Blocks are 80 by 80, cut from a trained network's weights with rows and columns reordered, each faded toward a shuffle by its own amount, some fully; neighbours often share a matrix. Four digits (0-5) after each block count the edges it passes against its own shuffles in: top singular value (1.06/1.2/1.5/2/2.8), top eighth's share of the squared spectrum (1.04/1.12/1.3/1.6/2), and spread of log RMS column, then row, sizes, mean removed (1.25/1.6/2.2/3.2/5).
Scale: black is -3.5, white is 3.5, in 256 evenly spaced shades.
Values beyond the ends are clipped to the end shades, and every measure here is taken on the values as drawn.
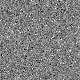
0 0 0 0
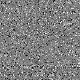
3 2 0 2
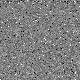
2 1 0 0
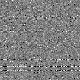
4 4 0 2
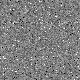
1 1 0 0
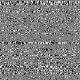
4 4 0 4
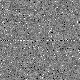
3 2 0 1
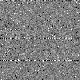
4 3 0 2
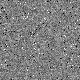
0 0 0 0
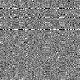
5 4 1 3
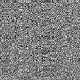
3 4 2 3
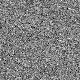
0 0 0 0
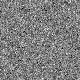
0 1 0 0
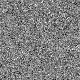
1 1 0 0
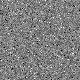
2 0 0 0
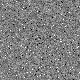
0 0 0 0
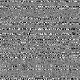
4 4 0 4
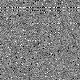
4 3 0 2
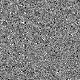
3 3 1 1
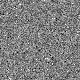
0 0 0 0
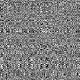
4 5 2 3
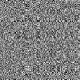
4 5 2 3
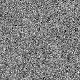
2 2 0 0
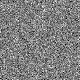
2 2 0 0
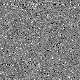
2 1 0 1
